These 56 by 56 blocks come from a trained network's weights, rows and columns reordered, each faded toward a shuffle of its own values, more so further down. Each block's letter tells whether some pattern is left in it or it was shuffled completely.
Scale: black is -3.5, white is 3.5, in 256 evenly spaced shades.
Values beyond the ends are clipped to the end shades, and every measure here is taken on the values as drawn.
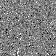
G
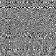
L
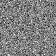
G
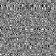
L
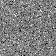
G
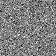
G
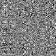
L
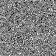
G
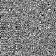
L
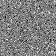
G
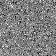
G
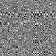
L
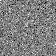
G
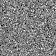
G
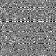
L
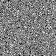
G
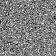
G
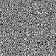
L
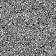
G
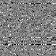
L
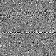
L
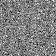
G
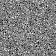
G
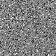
G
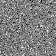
G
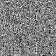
L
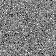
G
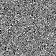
G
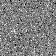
G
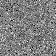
G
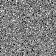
G
